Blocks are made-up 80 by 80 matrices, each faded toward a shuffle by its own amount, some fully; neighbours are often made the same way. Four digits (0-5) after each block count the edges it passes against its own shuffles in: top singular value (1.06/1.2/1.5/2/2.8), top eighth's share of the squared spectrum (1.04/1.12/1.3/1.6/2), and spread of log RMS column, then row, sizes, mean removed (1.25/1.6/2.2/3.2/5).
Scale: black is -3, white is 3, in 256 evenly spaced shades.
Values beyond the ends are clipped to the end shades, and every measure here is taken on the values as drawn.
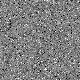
0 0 0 0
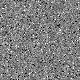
0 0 0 0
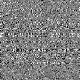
3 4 2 3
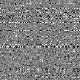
4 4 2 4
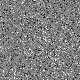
0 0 0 0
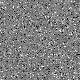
1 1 0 0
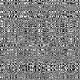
4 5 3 4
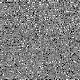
3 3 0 2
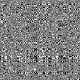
4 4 2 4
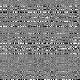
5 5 2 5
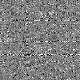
4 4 1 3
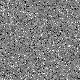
1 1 0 0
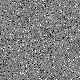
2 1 0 0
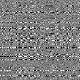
4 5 2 4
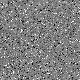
0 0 0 0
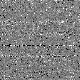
3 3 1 2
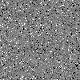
1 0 0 0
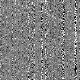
2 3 4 0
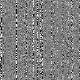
3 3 4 0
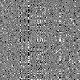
4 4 3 2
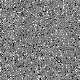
3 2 1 0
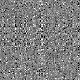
4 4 2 2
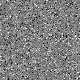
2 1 0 0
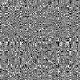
4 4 3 3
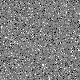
0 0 0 0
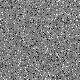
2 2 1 0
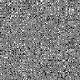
3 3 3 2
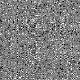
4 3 2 2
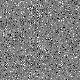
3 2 2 0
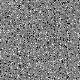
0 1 2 0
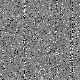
2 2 2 0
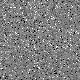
1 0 0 0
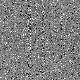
2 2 2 0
